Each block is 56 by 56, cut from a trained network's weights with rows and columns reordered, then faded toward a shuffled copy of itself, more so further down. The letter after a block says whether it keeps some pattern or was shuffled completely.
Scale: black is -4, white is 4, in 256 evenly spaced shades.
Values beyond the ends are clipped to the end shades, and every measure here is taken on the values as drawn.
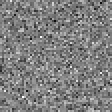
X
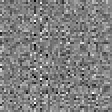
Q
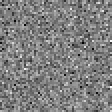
X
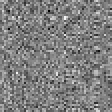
Q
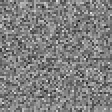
X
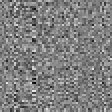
Q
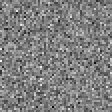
X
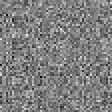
Q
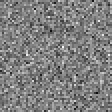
X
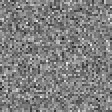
X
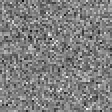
X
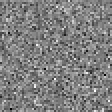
X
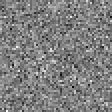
X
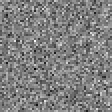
X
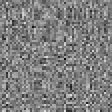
Q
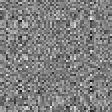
Q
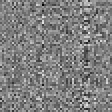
Q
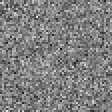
X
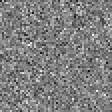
X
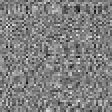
Q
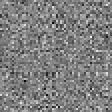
Q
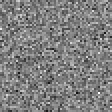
X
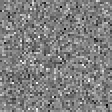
X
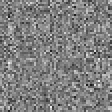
Q
